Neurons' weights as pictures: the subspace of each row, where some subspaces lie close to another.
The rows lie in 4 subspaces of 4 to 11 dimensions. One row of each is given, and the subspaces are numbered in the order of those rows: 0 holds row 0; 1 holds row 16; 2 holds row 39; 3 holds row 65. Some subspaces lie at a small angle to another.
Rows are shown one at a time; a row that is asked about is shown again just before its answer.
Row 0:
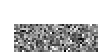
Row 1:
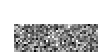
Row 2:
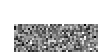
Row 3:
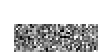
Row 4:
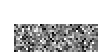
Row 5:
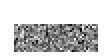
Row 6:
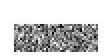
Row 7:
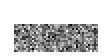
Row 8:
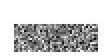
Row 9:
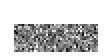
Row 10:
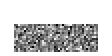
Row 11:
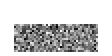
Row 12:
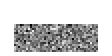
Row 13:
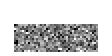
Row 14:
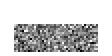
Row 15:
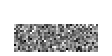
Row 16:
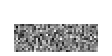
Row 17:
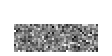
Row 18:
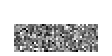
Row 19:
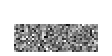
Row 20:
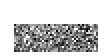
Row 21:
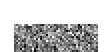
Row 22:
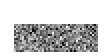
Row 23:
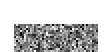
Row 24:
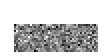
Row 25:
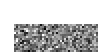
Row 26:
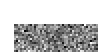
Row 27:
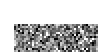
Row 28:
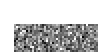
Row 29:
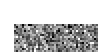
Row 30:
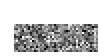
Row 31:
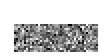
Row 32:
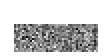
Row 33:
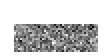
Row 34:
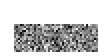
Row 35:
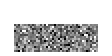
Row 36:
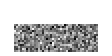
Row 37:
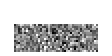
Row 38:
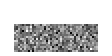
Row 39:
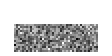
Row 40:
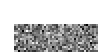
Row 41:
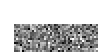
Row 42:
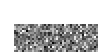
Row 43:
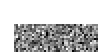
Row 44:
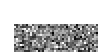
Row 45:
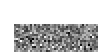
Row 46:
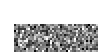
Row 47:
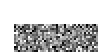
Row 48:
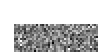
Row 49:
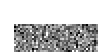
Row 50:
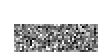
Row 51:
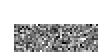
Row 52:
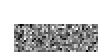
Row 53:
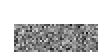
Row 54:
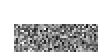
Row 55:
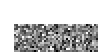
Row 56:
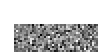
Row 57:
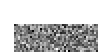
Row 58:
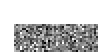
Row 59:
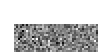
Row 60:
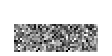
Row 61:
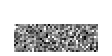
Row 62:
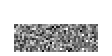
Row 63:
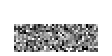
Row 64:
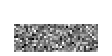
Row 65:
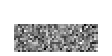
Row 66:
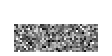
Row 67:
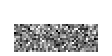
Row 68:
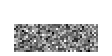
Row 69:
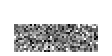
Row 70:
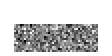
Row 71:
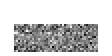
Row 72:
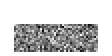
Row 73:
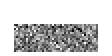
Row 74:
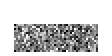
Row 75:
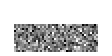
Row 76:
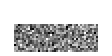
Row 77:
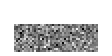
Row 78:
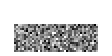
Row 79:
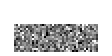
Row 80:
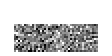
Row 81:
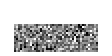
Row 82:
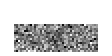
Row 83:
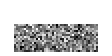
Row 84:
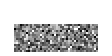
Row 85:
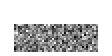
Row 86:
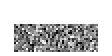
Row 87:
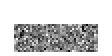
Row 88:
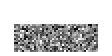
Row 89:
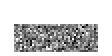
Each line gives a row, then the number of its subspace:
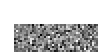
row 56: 2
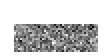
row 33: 0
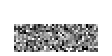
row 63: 0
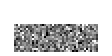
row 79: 1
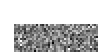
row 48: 0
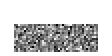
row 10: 2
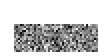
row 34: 3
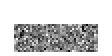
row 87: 2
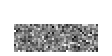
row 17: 0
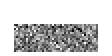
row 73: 1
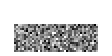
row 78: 0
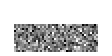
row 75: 3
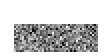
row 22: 1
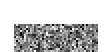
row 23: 2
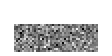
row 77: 2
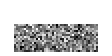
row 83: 2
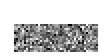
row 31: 1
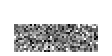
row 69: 2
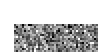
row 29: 2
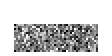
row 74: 0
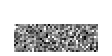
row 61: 1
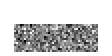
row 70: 0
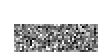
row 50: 2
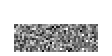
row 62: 0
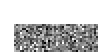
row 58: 1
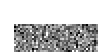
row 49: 1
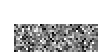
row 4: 1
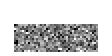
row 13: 0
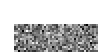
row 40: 3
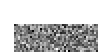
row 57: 0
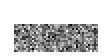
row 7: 1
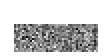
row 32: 2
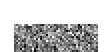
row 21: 2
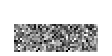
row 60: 0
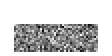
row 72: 0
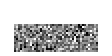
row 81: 1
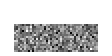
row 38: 2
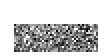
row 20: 0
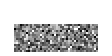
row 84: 0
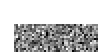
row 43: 2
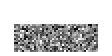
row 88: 0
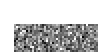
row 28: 2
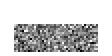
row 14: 3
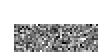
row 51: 0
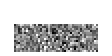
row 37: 0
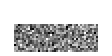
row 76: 0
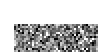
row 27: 1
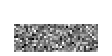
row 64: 1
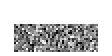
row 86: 1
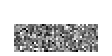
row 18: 1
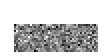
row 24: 0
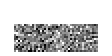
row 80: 0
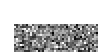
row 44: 1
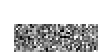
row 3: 2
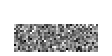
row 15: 3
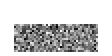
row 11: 0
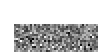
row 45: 2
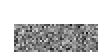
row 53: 1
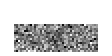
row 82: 3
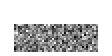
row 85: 1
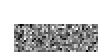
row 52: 0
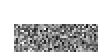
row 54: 1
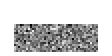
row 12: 0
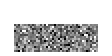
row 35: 0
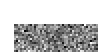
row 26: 3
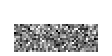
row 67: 0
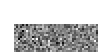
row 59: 1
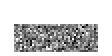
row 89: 2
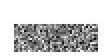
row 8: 3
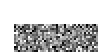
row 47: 3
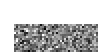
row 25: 2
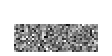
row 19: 1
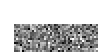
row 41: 0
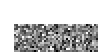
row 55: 2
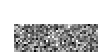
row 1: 1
